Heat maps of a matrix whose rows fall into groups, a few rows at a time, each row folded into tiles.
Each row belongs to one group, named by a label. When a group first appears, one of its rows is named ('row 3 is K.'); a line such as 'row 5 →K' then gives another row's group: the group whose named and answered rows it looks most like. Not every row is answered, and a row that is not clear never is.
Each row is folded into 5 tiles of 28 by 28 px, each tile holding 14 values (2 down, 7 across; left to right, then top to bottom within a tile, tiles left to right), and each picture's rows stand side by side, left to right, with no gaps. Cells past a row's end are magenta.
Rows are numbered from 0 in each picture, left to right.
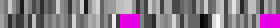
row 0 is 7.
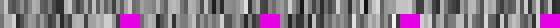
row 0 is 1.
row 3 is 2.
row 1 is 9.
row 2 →7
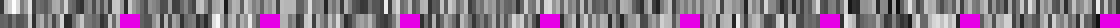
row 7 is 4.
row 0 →9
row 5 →9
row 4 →1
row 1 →7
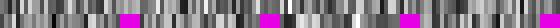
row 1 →9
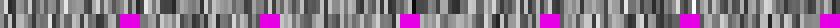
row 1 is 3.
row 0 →4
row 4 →9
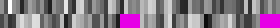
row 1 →9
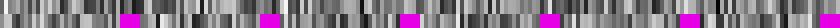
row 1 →3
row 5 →1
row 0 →2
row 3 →3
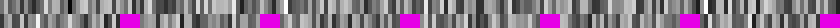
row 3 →1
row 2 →4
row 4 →2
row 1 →3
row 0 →3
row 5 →4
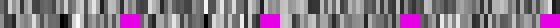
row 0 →7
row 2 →2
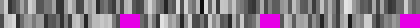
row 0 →1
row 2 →4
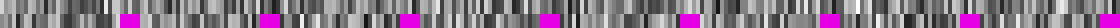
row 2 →3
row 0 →9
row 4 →1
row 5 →2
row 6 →9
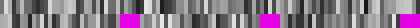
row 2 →7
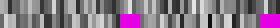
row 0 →1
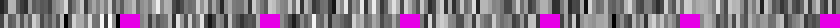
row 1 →9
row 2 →7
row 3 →4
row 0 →7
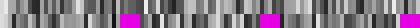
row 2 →9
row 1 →3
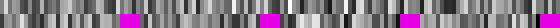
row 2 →7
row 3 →3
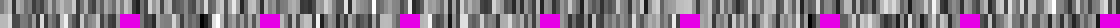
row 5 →2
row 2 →3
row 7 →4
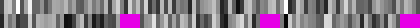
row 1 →1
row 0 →9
